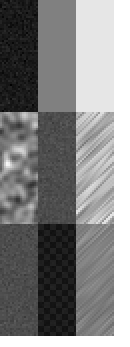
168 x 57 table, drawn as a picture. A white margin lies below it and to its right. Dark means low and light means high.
The table splits into 3 rows of 3 panels. Panel 1,1: very low, fine-grained, faint in contrast. Panel 1,2: middling, flat. Panel 1,3: very high, flat. Panel 2,1: middling, blotchy, strong in contrast. Panel 2,2: low, fine-grained, faint in contrast. Panel 2,3: high, slanting up to the right. Panel 3,1: low, fine-grained, faint in contrast. Panel 3,2: very low, checkered, faint in contrast. Panel 3,3: middling, slanting up to the right, faint in contrast.
